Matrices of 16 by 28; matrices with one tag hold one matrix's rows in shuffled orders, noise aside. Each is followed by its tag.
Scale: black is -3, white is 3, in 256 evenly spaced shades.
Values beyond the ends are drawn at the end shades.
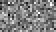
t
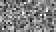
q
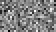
t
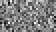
t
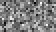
q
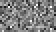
t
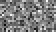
q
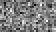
q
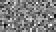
t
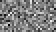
t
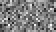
t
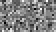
q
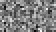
q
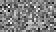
t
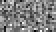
q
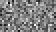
t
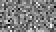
t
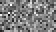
t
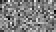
t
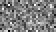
t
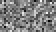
q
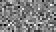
t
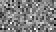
t
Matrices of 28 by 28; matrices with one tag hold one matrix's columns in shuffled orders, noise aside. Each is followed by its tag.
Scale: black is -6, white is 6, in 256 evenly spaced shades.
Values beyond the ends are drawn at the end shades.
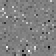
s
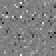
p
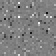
p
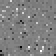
s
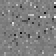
p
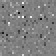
p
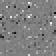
p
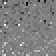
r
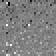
r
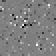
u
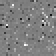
u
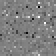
p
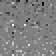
r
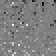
r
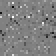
p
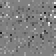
p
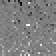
r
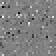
p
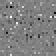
p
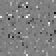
p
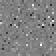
u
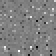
s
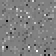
s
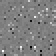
s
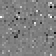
p
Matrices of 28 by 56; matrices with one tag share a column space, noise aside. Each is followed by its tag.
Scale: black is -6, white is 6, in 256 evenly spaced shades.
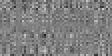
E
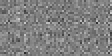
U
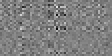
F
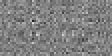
U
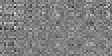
F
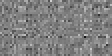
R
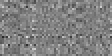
R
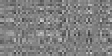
U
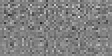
F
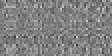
R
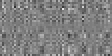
E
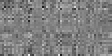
E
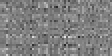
R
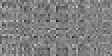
R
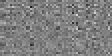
F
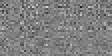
F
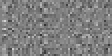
R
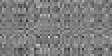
R
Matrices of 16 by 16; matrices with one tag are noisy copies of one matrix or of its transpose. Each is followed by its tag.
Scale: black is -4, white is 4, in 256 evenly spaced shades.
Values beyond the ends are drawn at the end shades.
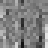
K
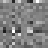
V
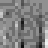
K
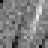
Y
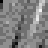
Y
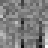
K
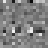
V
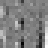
K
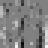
K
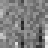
K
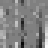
K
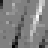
Y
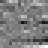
K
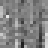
K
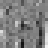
K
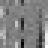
K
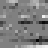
K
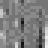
K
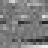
K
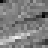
Y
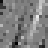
Y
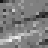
Y
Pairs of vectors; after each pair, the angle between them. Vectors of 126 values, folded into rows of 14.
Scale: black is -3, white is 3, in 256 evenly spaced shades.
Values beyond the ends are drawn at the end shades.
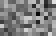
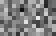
partly aligned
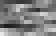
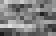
nearly opposite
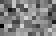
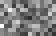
nearly opposite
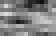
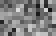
orthogonal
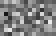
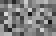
nearly opposite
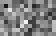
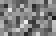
nearly parallel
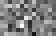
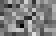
nearly opposite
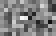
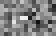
nearly parallel
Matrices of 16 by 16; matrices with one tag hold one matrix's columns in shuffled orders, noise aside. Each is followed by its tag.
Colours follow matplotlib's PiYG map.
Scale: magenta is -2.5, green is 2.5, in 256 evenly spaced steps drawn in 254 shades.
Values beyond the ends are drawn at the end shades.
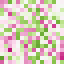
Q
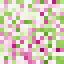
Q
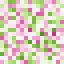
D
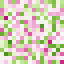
D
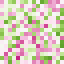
Q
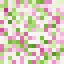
D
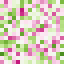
D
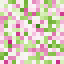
D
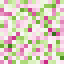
D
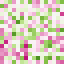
Q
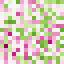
Q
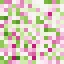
Q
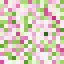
D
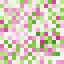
D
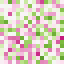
Q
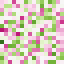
D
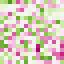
Q
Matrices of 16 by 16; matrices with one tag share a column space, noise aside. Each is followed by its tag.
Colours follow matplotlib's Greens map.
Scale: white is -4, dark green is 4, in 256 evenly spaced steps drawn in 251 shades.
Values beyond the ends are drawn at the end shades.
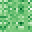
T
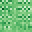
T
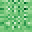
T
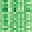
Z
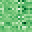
T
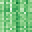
Z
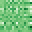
T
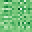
T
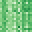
Z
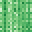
Z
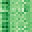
Z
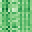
Z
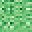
T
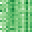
Z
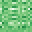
T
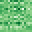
T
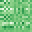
T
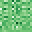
T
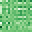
T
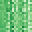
Z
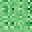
T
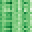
Z
